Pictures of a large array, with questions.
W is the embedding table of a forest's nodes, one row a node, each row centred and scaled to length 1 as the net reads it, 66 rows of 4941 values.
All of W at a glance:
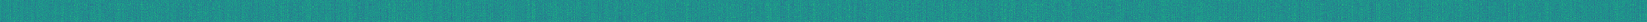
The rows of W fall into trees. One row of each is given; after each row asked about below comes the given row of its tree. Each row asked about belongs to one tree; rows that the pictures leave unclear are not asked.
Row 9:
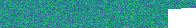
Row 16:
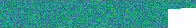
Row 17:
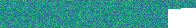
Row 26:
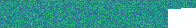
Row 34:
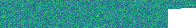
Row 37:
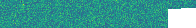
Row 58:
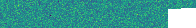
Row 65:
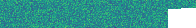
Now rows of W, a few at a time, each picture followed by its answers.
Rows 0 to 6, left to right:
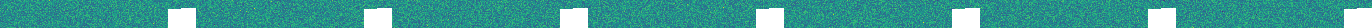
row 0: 17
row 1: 58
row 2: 17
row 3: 9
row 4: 16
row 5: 17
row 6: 16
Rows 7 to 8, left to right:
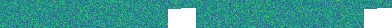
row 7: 17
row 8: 34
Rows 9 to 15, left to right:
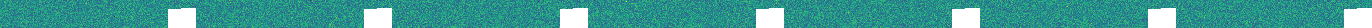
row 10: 65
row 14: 16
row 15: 16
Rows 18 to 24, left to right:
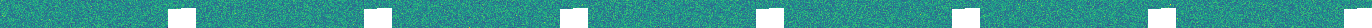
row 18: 58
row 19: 65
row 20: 34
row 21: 65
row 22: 16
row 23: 34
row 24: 9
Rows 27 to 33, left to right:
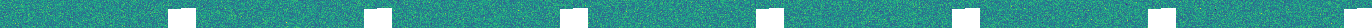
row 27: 37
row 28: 16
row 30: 65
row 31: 17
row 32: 17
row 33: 9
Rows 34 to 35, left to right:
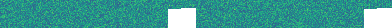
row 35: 16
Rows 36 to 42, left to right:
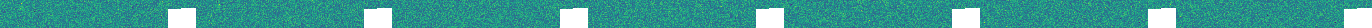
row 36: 37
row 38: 16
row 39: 65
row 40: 26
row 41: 58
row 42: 58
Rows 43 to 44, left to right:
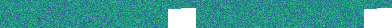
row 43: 17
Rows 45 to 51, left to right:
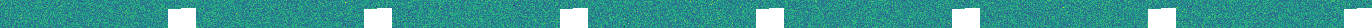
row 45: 9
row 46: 58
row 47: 65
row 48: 17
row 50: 17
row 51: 16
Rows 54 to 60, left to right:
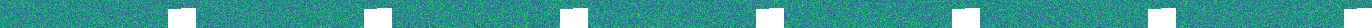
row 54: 37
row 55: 9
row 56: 9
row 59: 17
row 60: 9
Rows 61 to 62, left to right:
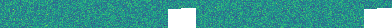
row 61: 65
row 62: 34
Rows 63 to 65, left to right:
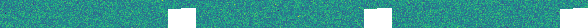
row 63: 16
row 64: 26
